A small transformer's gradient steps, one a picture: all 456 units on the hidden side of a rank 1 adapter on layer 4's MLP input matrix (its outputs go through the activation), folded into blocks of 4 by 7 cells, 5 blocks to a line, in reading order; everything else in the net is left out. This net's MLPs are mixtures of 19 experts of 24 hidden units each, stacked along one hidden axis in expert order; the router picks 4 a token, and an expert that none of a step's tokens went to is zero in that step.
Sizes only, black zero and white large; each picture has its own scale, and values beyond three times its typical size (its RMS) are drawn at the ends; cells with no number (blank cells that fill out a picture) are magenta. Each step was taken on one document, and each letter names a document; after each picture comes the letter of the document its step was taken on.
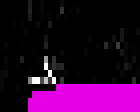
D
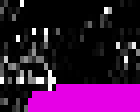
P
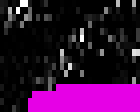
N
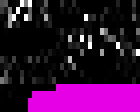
N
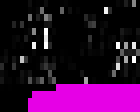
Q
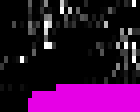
Q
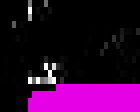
D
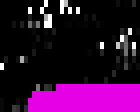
Q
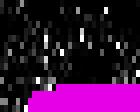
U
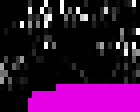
Q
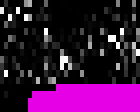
N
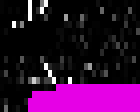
D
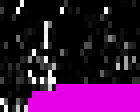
P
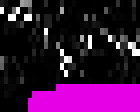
N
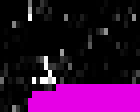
D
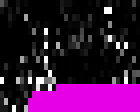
U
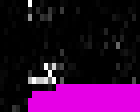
D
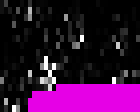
D
